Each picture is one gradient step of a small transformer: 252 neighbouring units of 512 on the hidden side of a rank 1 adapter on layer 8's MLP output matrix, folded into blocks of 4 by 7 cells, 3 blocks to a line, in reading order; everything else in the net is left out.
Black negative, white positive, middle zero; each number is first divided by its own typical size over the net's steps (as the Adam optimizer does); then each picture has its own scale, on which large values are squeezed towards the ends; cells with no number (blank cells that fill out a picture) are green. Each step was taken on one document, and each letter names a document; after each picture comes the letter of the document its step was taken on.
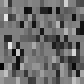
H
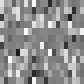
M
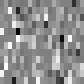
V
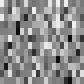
M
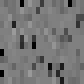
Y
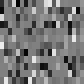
M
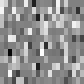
M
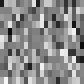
M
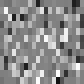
V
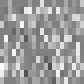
H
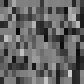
H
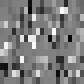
V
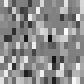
V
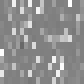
Y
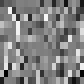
V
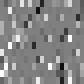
Y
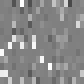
Y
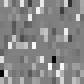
Y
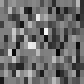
H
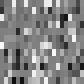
M
